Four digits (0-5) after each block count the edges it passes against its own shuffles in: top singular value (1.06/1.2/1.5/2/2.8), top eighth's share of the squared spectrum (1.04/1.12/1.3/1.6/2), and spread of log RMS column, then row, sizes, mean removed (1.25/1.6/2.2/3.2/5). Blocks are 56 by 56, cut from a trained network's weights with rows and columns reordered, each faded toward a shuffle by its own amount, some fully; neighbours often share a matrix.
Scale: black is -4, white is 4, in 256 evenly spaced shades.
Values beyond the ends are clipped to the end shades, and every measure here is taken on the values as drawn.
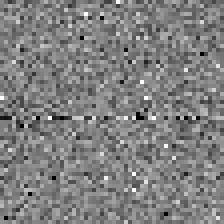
2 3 0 1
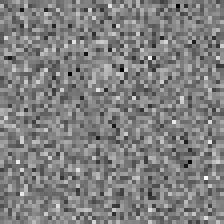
2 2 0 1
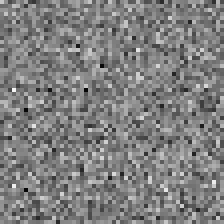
2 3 0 1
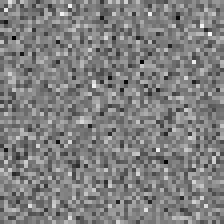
0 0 0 0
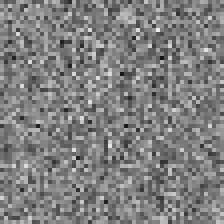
3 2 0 0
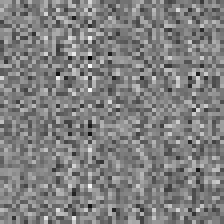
4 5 3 2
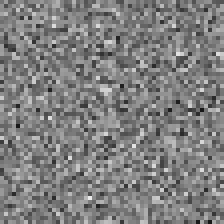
2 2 0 0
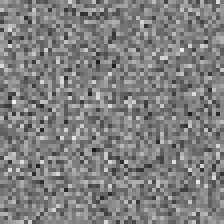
0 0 0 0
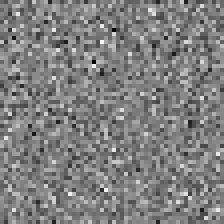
2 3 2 0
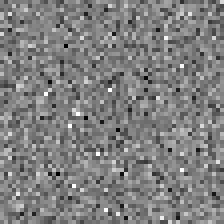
0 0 0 0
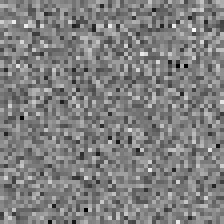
2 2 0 0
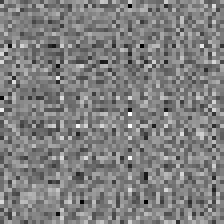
4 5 2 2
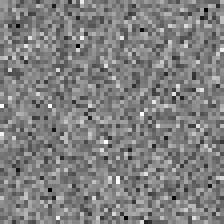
0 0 0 0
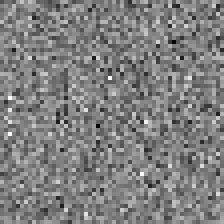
2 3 1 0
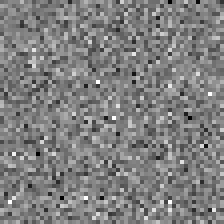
2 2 0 0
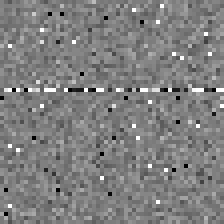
3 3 0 1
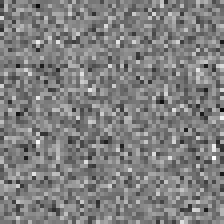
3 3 1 1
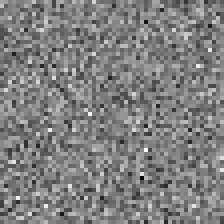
1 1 0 0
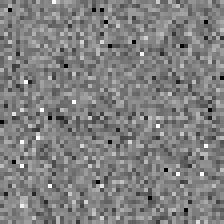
0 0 0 0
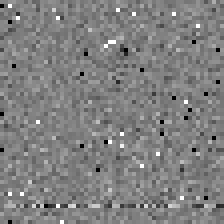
2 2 0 1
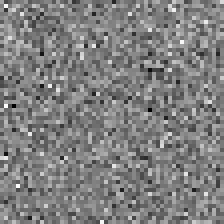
2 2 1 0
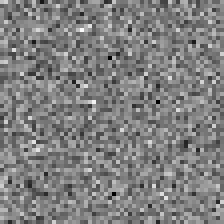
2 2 0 1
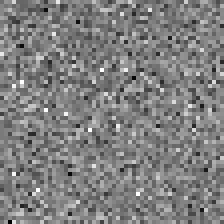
1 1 0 0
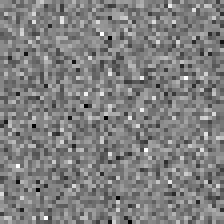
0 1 0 0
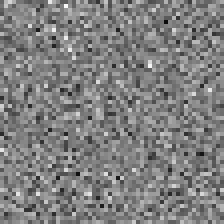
2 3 1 1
